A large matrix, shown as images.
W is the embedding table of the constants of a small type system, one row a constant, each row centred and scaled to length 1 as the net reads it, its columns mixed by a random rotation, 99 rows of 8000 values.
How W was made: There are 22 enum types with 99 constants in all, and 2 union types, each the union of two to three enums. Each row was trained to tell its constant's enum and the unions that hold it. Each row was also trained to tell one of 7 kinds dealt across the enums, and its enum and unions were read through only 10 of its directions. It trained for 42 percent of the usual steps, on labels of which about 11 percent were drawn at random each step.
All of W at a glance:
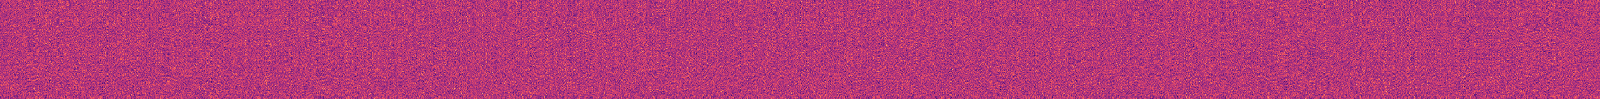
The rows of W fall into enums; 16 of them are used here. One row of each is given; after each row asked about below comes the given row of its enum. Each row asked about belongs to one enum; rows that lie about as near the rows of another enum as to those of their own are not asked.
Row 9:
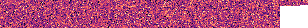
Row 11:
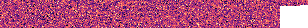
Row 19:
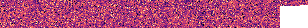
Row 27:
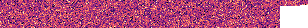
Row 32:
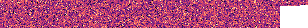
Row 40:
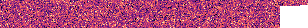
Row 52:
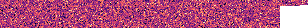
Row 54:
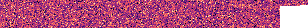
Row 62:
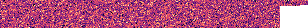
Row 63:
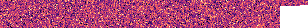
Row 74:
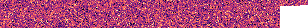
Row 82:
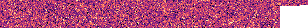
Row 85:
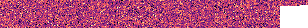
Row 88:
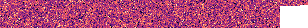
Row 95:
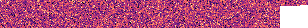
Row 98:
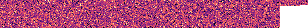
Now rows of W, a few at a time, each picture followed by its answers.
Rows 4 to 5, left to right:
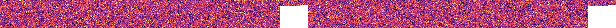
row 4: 63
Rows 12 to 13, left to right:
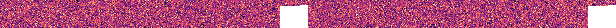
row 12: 98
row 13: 74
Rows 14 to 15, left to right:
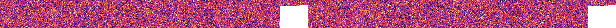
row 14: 74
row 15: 98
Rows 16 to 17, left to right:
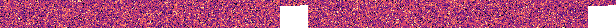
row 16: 88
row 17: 27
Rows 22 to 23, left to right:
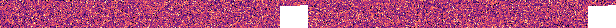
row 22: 63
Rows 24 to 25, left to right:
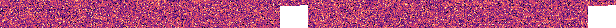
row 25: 85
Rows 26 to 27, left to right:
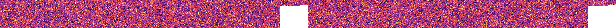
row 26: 40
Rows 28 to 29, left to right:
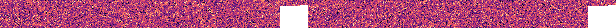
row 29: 88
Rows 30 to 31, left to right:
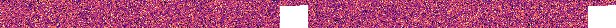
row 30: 98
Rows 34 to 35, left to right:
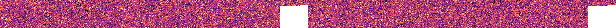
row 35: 19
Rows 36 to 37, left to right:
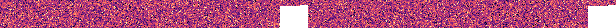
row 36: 62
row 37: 88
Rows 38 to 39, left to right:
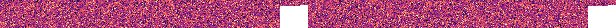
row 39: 11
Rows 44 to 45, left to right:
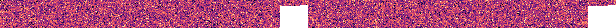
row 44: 54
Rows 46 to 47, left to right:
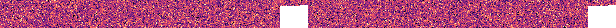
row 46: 9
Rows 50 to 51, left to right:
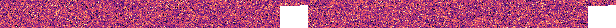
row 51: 27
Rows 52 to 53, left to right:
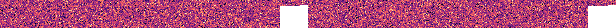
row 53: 11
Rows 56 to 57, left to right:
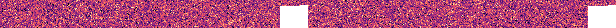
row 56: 82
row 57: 54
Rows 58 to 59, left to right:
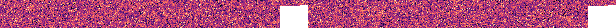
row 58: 52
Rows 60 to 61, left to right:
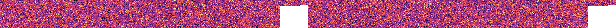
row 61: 11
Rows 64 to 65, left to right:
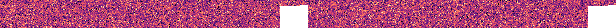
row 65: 98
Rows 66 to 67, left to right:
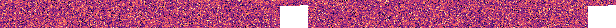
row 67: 88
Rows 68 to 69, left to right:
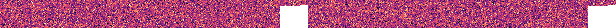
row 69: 32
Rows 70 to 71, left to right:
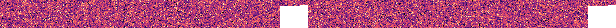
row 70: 27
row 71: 54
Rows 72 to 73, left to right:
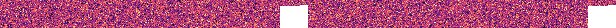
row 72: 63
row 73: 62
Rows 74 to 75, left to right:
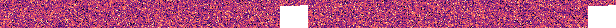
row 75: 54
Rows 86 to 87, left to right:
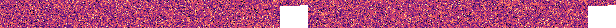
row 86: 9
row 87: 32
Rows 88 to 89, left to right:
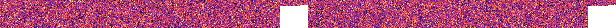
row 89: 9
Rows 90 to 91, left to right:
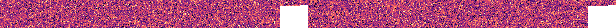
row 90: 74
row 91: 27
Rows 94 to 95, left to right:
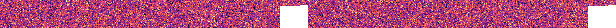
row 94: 63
